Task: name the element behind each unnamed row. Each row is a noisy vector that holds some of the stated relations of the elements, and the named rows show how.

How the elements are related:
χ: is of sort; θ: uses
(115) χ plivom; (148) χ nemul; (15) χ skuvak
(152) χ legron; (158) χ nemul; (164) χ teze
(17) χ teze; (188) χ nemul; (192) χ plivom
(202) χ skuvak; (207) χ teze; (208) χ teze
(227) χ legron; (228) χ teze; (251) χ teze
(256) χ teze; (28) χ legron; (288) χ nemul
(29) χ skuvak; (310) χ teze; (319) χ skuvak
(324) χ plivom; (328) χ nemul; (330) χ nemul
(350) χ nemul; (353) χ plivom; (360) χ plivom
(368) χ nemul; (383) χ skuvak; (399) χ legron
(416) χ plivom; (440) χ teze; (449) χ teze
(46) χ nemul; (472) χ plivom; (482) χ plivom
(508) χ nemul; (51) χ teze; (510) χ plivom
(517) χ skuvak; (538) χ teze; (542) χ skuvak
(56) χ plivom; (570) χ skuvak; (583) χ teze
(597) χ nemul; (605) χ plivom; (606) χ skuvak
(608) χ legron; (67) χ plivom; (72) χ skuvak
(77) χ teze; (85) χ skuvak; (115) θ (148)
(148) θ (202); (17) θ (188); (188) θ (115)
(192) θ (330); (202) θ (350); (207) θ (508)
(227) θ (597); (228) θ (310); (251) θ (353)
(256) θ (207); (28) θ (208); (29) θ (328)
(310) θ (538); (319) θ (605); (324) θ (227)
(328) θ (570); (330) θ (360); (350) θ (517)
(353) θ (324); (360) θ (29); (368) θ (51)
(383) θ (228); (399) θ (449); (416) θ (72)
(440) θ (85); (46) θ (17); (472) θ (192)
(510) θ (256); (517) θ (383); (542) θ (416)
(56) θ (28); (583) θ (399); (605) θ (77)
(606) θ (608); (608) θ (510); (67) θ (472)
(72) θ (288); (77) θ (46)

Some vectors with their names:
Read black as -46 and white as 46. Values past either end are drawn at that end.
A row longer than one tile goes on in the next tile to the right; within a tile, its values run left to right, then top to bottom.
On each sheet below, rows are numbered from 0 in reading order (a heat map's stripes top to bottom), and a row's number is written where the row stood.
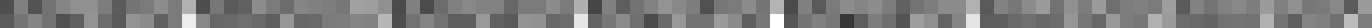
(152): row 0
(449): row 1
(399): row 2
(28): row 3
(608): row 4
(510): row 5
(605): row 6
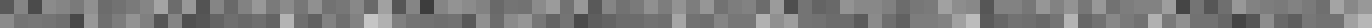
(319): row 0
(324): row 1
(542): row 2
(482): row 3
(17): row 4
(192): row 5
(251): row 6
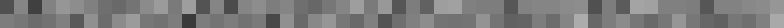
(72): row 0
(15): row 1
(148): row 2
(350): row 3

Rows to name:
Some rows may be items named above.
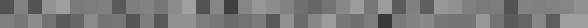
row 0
(368)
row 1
(72)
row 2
(46)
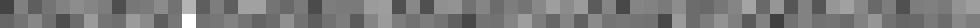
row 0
(28)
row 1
(508)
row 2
(606)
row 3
(319)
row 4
(288)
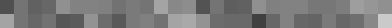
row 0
(77)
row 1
(440)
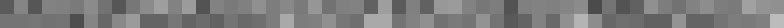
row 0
(85)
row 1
(56)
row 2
(188)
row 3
(583)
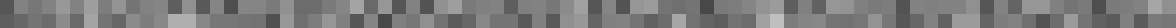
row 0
(115)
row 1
(319)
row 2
(368)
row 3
(597)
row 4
(46)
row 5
(328)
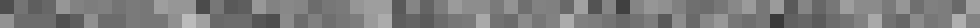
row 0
(164)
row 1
(51)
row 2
(416)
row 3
(72)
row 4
(416)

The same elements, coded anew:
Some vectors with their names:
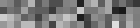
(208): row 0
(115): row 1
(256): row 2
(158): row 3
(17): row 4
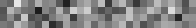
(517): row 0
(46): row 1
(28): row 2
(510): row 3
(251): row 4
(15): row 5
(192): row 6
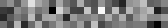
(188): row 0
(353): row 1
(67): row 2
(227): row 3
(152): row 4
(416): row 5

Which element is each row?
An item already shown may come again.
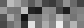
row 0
(508)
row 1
(17)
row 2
(77)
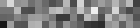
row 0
(597)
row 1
(164)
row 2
(330)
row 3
(72)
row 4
(510)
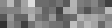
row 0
(368)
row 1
(56)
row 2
(202)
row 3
(164)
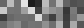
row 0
(328)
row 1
(608)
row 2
(605)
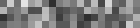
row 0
(328)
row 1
(251)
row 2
(148)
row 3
(330)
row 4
(202)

